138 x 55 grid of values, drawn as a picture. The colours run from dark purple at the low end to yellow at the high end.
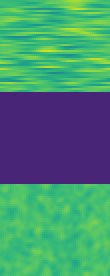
It is made of 3 by 1 panels. Panel 1,1: high, streaked across. Panel 2,1: very low, flat. Panel 3,1: high, blotchy, faint in contrast.
